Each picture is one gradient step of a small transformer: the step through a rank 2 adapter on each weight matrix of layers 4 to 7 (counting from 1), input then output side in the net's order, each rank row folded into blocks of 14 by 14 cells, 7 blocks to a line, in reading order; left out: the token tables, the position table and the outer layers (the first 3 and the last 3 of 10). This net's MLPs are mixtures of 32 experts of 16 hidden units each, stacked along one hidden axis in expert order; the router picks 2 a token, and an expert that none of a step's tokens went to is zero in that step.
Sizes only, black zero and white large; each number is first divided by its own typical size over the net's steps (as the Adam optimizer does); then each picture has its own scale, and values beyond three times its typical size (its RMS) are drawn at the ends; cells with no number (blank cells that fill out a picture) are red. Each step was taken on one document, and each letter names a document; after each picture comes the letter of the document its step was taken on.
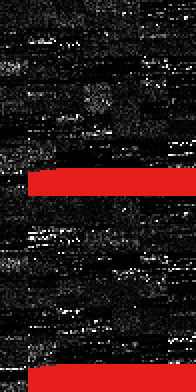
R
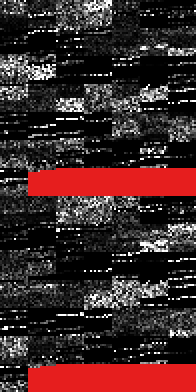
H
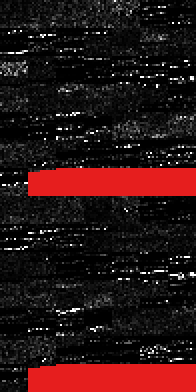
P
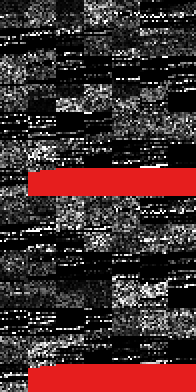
H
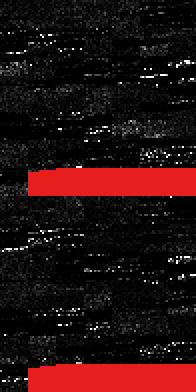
P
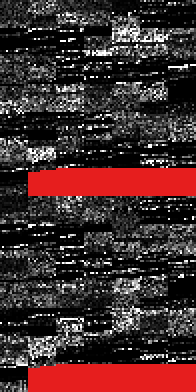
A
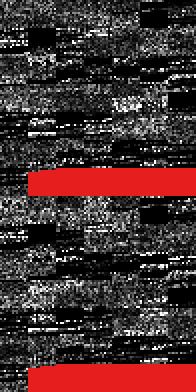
H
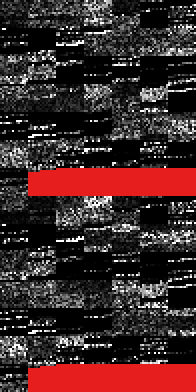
H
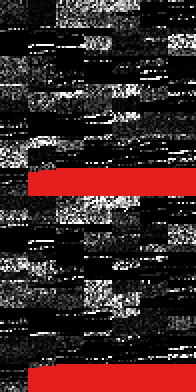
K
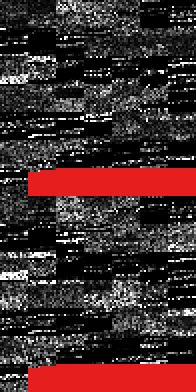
H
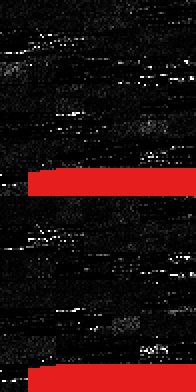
P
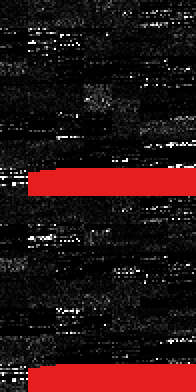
R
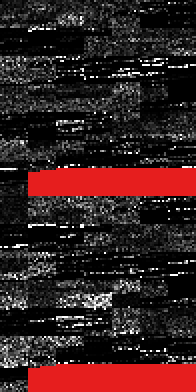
A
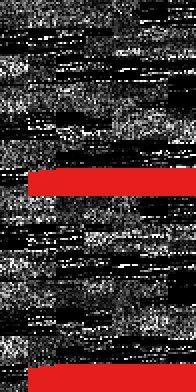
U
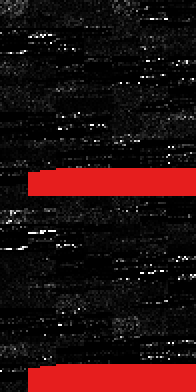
P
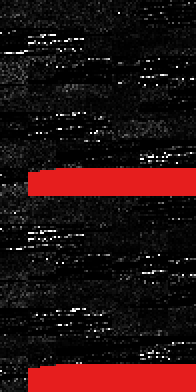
P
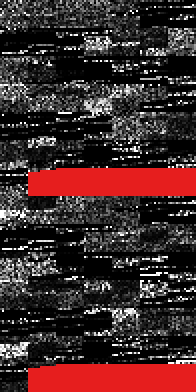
K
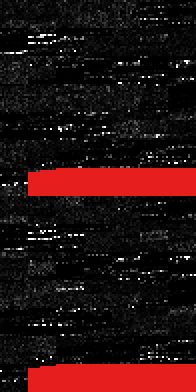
P
